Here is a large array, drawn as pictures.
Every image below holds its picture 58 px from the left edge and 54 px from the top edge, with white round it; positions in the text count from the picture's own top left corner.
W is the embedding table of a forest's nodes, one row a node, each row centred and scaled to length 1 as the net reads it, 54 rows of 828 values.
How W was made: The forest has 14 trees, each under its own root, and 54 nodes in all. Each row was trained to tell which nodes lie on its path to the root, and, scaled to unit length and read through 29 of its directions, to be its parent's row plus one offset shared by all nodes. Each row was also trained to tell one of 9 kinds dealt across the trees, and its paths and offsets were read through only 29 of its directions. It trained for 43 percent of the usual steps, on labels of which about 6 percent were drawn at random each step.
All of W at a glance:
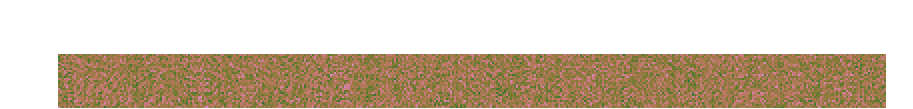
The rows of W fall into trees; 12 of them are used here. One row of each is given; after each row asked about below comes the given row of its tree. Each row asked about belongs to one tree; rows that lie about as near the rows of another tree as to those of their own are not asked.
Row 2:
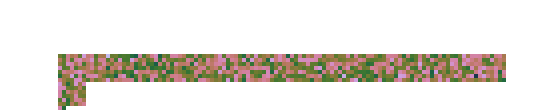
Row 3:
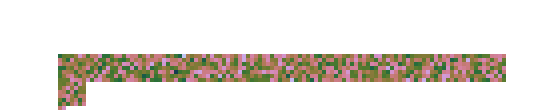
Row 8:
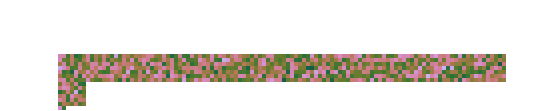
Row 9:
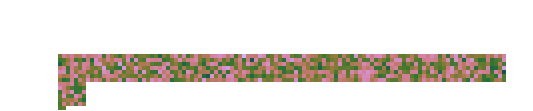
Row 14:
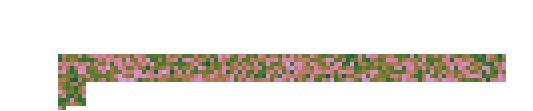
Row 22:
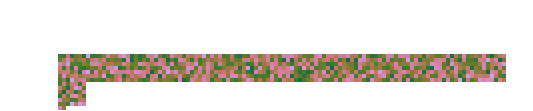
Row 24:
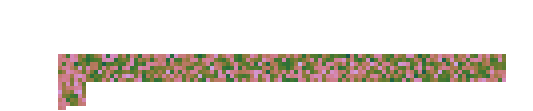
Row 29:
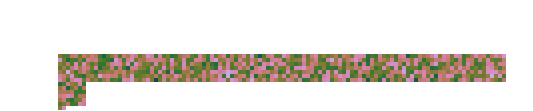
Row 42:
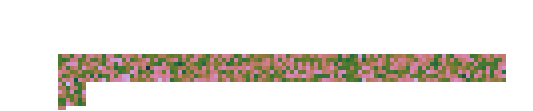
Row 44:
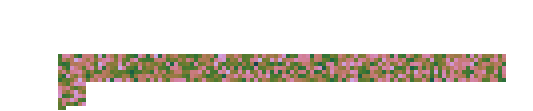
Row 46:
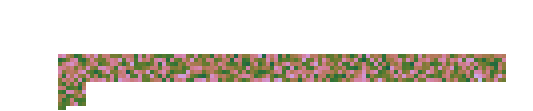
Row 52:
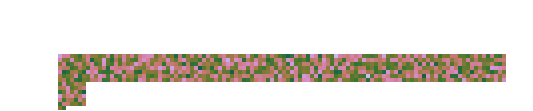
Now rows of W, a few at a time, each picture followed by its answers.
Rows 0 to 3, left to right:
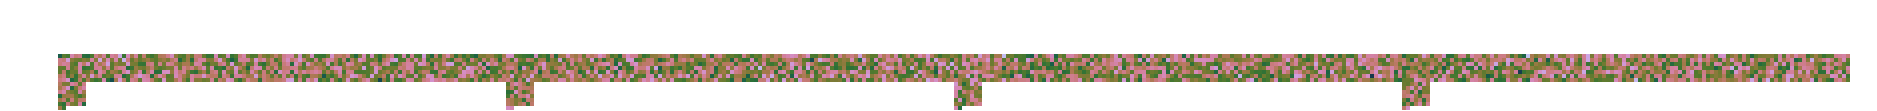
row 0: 14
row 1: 8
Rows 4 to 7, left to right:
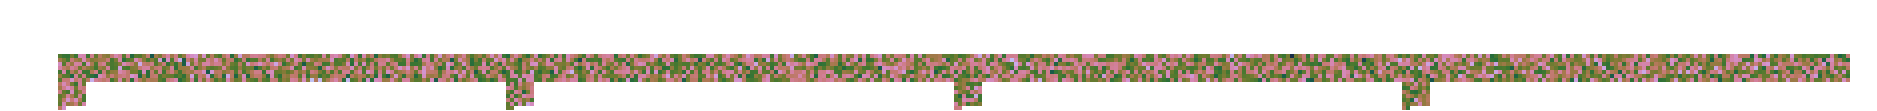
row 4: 3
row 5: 44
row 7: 14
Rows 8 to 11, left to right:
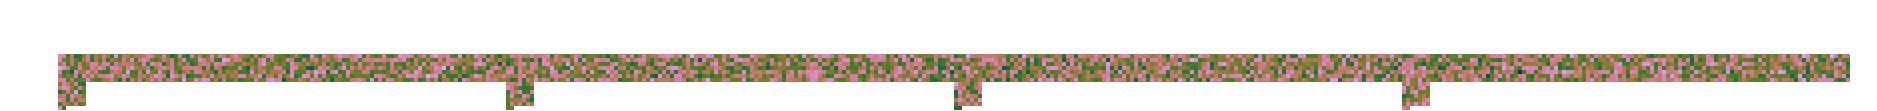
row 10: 9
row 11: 22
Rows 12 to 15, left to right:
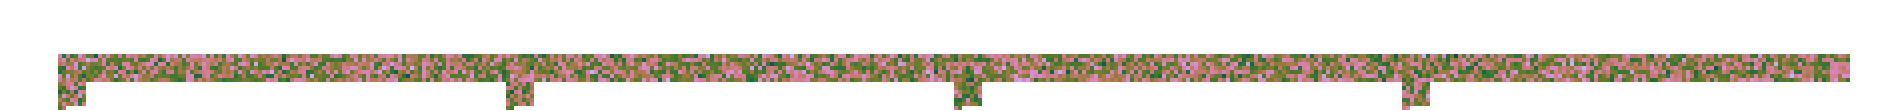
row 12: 3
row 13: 46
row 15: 42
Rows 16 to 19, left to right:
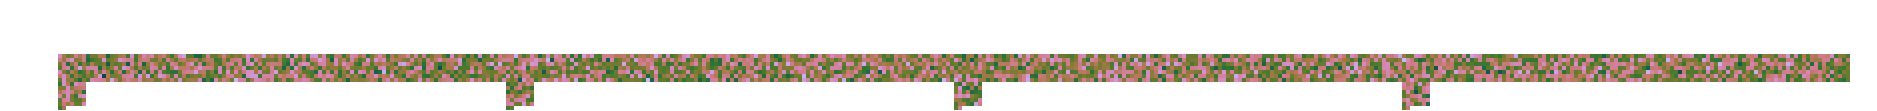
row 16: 52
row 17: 44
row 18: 29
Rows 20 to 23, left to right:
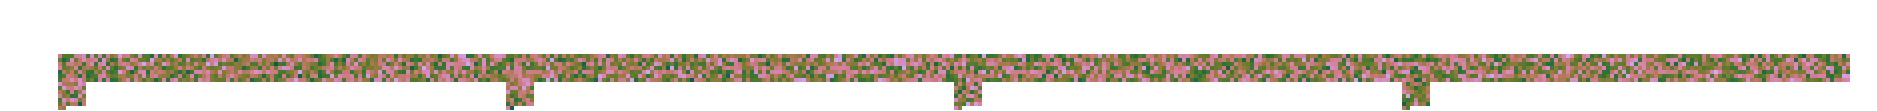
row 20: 3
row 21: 22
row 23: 14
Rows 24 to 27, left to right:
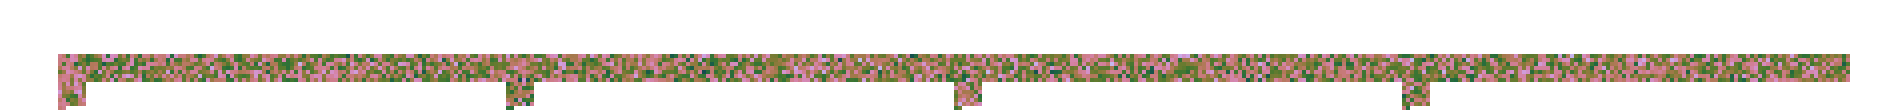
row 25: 46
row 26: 9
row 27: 14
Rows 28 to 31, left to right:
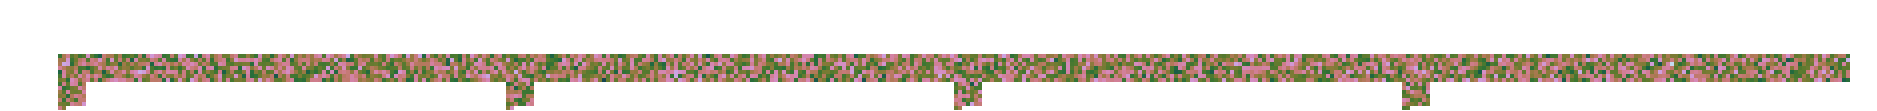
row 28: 2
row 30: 29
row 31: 46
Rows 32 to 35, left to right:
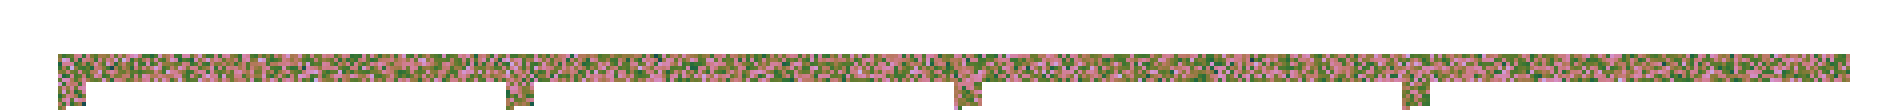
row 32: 42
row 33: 8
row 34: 24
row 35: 8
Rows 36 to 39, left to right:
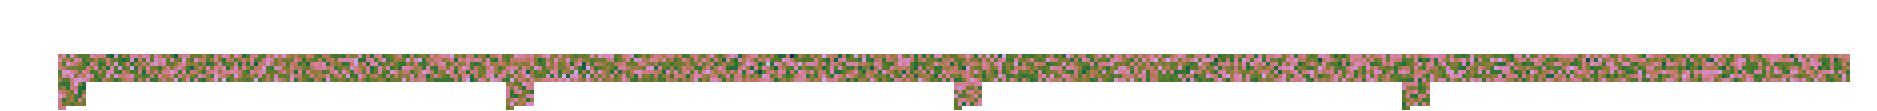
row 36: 24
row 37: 44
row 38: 9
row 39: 9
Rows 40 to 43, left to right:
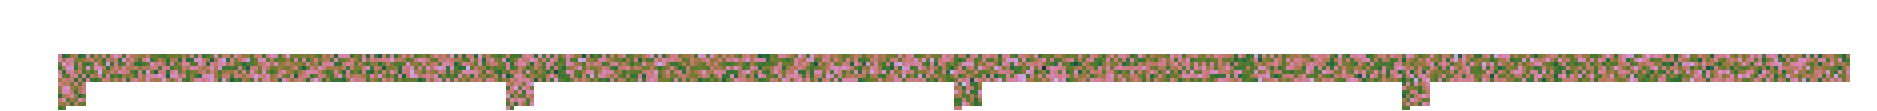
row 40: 8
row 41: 3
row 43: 44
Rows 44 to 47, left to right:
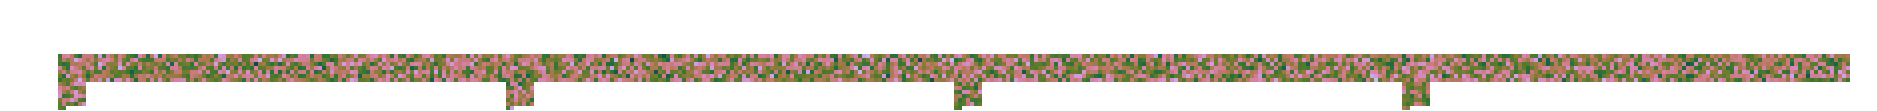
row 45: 52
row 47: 2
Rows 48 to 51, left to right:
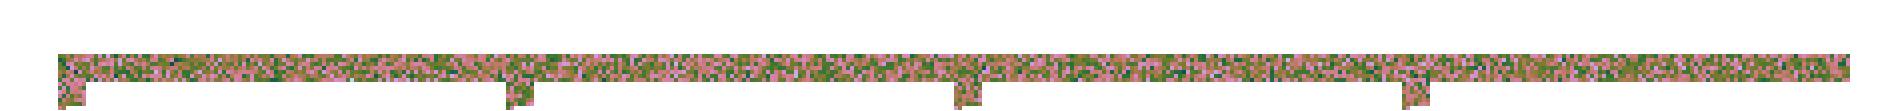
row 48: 42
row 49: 29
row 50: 42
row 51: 29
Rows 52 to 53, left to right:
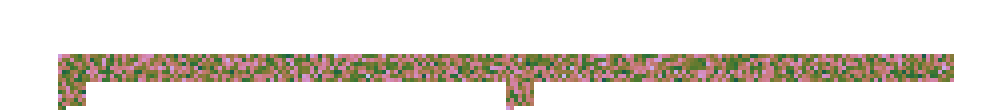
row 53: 8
